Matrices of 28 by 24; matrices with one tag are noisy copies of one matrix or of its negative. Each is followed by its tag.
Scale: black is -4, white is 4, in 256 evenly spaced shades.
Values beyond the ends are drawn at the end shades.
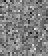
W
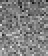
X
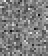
W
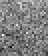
X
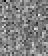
W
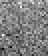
X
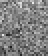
X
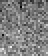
X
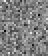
W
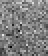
X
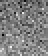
X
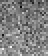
X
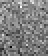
X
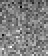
X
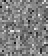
W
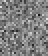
W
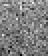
X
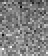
X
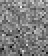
X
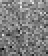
X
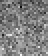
X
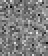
W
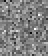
W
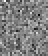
W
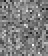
W
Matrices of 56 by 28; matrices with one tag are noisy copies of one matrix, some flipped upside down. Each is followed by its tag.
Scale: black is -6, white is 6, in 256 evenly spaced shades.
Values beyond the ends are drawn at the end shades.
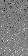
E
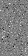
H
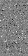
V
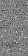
V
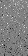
E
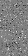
V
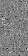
H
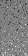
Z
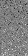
Z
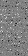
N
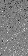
E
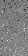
E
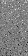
Z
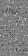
V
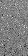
E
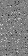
N
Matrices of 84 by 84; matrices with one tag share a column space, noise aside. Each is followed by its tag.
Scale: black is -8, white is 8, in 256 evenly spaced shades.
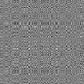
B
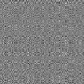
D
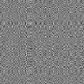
B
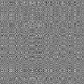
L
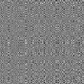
D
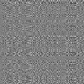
D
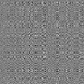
L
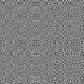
D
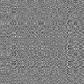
B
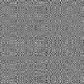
D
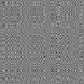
L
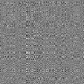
L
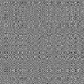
L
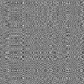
L
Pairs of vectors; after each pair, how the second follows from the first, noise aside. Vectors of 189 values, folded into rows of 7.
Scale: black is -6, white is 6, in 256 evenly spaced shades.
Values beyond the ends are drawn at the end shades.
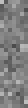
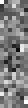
scaled up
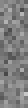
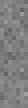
shrunk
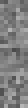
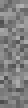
shuffled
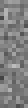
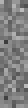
shuffled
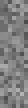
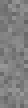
shrunk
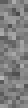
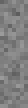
shrunk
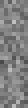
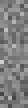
shuffled
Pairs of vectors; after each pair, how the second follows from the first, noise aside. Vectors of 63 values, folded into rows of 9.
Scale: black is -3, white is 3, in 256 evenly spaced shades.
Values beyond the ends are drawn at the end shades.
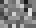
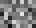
reversed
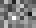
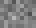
shrunk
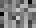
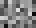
reversed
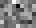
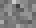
shrunk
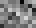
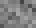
shrunk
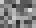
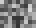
sign-scrambled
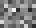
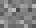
shrunk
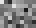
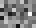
wrapped around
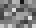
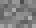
shrunk
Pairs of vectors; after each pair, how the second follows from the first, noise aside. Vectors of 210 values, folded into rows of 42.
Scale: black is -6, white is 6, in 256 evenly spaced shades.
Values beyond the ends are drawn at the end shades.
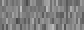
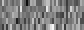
scaled up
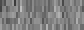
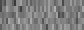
sign-scrambled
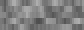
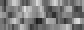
scaled up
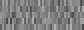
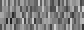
scaled up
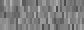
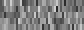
scaled up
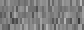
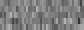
sign-scrambled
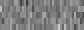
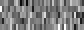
scaled up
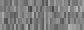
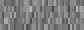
sign-scrambled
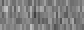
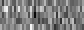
scaled up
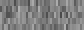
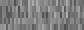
sign-scrambled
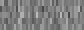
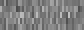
sign-scrambled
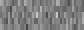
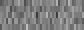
sign-scrambled
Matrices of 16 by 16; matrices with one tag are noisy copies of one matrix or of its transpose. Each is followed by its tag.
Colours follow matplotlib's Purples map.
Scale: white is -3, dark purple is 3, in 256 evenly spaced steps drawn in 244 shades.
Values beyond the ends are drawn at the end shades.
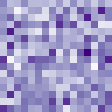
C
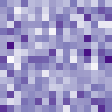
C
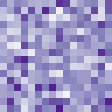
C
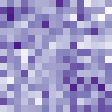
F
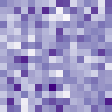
C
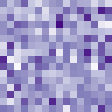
C
